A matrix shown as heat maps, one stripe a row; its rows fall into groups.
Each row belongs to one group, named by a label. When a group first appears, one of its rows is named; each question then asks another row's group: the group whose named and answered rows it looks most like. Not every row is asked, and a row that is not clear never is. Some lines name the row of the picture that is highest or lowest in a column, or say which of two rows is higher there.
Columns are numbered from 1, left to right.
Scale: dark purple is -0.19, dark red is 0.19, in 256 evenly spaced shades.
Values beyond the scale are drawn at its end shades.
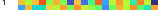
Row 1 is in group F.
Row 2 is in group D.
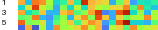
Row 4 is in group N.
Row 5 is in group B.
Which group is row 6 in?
D
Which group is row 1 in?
B
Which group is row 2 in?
F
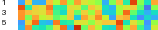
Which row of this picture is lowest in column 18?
4
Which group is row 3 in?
B
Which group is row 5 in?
N
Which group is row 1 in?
D
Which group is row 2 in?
B
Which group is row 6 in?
D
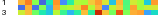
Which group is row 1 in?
N
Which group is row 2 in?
D
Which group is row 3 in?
N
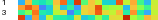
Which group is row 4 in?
F
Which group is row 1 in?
D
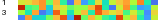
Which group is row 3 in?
N
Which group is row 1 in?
F
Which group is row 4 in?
D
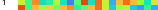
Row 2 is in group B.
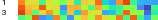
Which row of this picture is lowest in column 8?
4
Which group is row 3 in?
B
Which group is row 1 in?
B
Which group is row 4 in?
N
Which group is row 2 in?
B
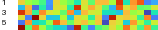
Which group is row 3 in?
B
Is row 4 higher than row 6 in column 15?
Yes
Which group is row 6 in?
F
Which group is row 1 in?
N
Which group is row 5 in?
D
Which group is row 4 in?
F
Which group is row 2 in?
D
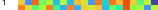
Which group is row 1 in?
F
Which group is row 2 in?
B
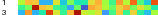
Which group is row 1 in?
N
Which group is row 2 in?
F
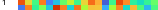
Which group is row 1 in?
B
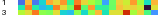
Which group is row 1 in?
D
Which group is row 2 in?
D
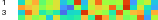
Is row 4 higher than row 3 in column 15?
No
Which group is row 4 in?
N
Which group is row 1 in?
F
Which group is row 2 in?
F
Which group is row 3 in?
N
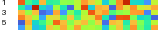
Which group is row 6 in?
D
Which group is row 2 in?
N
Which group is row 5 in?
D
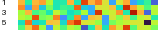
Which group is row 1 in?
B
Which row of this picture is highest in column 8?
5
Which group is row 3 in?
N
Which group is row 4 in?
F
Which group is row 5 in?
D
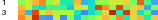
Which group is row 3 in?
F
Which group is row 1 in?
F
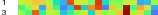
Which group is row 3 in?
F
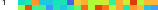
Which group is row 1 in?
N
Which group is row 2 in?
N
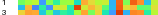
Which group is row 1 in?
N
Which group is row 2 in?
D
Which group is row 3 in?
N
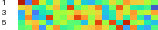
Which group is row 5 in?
F
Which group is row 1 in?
F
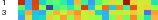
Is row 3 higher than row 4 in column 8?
Yes
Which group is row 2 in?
N
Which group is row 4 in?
D
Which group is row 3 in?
D
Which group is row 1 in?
F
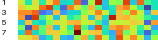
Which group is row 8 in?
N
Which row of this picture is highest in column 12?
1
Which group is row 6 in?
F
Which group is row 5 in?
D
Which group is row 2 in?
B
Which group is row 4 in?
F
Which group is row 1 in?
F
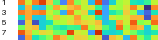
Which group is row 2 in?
D
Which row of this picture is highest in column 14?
8
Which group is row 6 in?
N
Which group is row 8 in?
D
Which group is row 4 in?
D
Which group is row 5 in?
D
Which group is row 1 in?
B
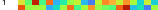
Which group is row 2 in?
B
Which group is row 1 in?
F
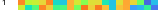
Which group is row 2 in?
B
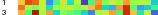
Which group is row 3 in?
F
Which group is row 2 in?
B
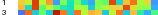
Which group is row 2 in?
F
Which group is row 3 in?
D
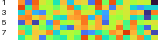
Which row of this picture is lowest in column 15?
1
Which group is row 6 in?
N
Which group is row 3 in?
D
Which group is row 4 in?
B
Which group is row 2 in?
B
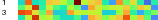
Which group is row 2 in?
F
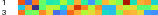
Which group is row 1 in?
F
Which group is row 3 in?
B
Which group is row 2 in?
D
